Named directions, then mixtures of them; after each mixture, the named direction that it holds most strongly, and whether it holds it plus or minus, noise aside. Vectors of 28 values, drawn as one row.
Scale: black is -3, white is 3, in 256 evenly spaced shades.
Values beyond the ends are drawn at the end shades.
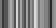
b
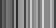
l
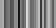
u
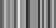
u, minus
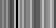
l, plus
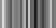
b, minus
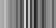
b, minus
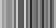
l, minus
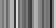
b, plus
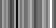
b, minus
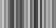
b, minus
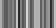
u, plus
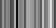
l, plus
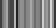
l, plus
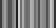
l, plus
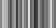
b, minus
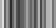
u, plus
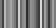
u, minus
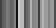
l, plus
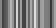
b, plus
